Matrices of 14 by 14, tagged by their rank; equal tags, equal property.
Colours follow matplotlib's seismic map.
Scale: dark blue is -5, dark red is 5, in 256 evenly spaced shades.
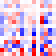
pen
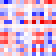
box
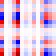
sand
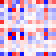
box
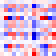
box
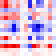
box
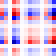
sand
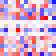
pen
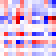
box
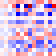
box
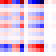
sand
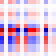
sand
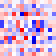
pen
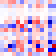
pen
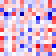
pen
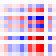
sand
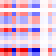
sand
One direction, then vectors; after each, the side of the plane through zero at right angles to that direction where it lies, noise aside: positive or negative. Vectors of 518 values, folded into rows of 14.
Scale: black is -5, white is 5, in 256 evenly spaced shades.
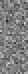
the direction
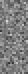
negative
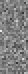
positive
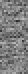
negative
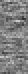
positive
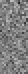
negative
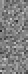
negative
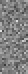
positive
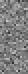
negative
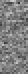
negative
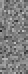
negative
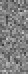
positive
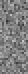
positive
